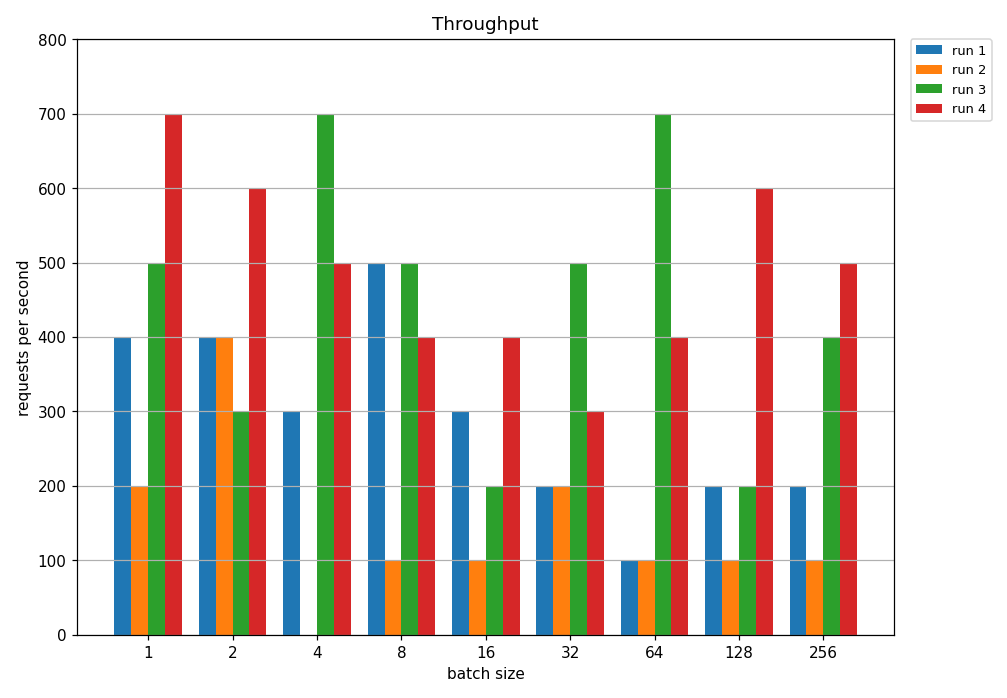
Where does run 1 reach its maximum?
8
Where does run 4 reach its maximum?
1
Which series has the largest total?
run 4
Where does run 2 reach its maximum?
2
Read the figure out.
Title: Throughput
x-axis: batch size, ticks 1 2 4 8 16 32 64 128 256
y-axis: requests per second, ticks 0 100 200 300 400 500 600 700 800
Legend: run 1, run 2, run 3, run 4
Values:
run 1: 400 400 300 500 300 200 100 200 200
run 2: 200 400 0 100 100 200 100 100 100
run 3: 500 300 700 500 200 500 700 200 400
run 4: 700 600 500 400 400 300 400 600 500
